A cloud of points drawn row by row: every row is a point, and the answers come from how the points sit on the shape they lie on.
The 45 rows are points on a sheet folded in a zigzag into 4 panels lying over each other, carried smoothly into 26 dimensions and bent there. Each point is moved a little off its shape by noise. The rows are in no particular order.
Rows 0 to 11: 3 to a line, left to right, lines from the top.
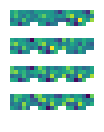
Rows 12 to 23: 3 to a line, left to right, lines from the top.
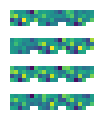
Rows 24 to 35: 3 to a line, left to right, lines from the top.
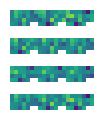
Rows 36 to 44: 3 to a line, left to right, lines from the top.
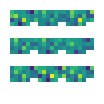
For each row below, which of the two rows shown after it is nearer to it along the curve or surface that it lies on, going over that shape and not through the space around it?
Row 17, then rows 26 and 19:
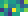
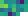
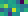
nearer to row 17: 19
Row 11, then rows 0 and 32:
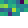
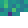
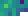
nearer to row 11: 32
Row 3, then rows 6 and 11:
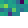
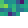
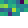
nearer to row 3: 11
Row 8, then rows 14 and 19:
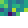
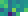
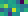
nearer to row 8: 14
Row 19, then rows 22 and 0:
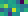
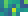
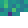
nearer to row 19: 22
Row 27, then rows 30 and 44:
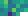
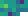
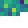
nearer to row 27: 30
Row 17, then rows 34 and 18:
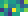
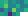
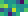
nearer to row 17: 18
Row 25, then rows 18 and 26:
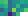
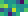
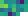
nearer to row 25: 26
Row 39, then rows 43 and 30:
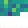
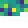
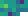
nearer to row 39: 30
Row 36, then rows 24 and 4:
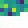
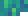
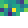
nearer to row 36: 4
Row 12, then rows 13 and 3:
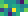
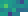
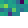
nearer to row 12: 3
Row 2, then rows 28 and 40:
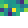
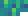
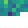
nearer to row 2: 28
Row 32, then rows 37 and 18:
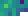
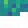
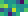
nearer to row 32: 37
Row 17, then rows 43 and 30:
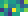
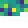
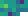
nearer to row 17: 43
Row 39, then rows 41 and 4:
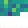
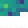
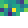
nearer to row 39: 41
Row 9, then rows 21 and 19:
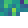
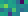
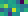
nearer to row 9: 19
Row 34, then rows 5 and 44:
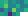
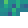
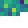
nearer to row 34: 5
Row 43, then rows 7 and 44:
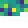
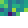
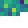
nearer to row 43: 44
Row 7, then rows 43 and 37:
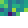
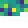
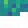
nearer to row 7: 37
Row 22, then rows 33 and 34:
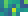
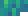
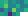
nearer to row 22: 33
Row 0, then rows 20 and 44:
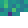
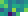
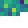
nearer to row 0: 20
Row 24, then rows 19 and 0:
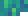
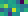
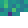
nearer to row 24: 0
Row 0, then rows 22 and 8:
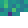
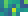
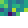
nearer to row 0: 8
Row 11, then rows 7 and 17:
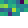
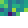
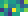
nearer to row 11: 17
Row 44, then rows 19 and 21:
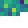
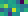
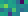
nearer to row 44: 19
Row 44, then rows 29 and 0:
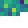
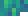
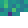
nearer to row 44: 29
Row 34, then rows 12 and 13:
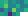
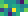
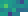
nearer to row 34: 13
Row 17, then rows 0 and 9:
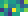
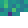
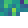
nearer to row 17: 9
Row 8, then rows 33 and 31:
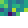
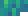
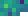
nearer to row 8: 33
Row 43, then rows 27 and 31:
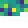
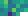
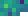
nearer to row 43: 31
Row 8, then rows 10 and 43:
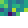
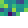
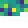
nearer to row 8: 10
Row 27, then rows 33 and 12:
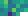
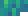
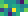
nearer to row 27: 33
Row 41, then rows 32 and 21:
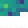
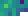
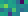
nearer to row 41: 32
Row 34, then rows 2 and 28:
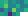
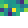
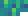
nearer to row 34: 28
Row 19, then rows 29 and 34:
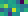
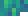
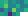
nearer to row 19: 29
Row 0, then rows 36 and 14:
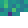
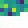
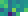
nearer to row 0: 14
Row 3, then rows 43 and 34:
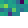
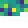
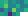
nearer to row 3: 43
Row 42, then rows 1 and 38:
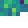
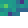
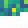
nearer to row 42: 38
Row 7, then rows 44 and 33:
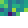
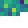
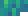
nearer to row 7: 33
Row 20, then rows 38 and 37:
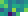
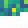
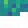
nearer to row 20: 37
